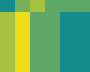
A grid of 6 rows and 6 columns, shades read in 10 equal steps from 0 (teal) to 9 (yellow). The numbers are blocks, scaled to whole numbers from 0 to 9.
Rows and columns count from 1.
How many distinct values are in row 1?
4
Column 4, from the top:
3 3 3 3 3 3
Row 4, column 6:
0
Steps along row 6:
up down same down same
